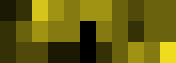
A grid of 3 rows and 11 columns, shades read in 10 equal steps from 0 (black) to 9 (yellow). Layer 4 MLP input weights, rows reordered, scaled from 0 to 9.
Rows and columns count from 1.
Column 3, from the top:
8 6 3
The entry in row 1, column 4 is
6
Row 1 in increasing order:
1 2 3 4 4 4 5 6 6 6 8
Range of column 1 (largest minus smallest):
1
